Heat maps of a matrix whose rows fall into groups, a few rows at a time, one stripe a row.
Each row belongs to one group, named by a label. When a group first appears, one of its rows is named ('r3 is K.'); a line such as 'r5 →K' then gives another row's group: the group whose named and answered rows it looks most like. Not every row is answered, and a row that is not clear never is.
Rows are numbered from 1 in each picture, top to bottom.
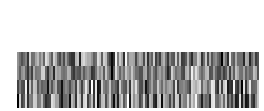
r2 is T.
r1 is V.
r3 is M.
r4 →M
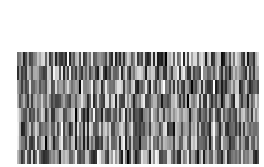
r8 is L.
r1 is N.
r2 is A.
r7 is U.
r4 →N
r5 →U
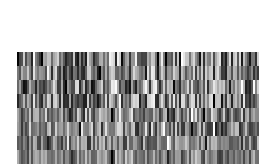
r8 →V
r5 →V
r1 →A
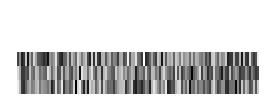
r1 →M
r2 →V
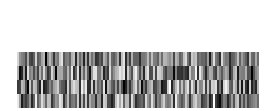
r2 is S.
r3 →M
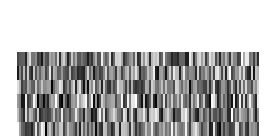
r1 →S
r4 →M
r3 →U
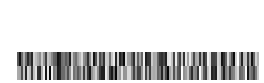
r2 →N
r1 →N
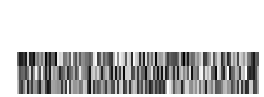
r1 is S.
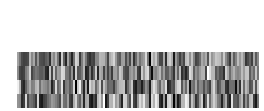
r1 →L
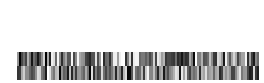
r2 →A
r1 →S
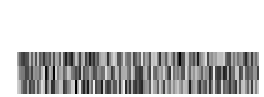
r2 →T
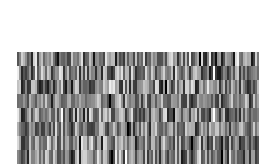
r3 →L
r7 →V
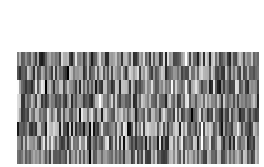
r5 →V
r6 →A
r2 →S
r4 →L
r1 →L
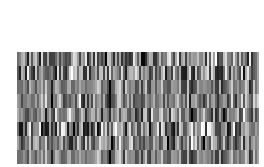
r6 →S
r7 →V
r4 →U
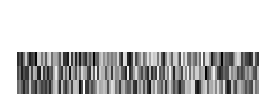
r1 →A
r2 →M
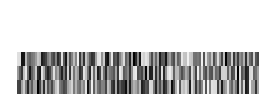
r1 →L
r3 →M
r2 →M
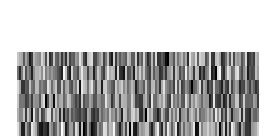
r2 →N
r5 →A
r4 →T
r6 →L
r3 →V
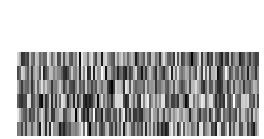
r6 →N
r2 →M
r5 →U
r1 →V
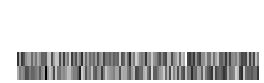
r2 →T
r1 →A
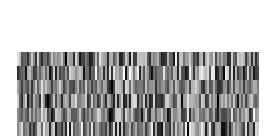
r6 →N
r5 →T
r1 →L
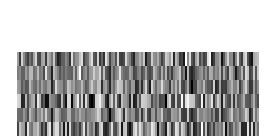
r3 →T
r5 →T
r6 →A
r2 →V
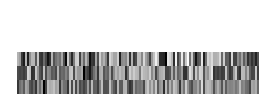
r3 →A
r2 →S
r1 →L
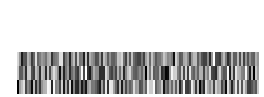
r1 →U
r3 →A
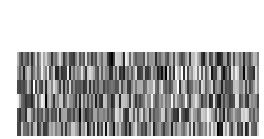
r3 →A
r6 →M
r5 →S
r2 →N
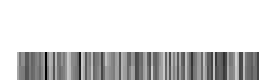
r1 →T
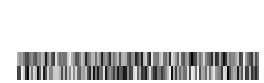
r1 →T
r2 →M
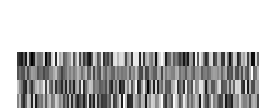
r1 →S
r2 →M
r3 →N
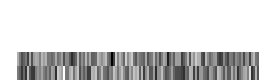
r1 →V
